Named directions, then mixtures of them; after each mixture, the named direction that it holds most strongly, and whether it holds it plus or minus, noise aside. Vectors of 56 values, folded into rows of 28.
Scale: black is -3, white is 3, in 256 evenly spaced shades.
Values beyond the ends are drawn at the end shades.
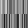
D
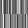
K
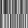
K, plus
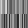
D, plus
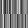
K, plus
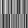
K, minus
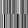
K, plus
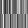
K, plus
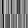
K, minus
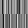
K, minus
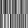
K, plus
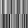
D, plus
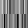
D, plus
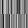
K, minus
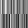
D, plus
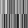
D, plus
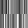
D, minus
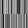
K, minus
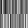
K, plus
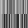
D, plus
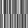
K, plus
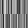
K, minus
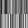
D, minus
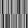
K, minus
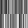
D, minus
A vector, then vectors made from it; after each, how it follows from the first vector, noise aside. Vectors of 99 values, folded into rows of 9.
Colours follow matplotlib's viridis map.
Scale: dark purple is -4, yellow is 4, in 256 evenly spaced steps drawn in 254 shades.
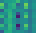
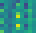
negated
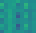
shrunk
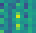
negated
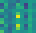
negated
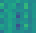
shrunk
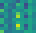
negated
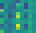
negated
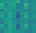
shrunk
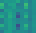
shrunk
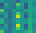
negated
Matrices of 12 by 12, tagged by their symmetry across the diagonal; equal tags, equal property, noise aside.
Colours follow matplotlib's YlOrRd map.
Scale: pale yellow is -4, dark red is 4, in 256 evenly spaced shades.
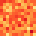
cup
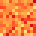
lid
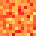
lid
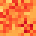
cup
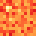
cup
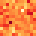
lid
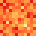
cup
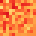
cup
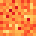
cup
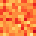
lid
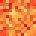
cup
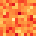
lid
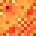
cup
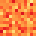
lid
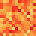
lid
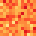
lid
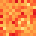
cup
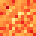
cup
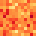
lid
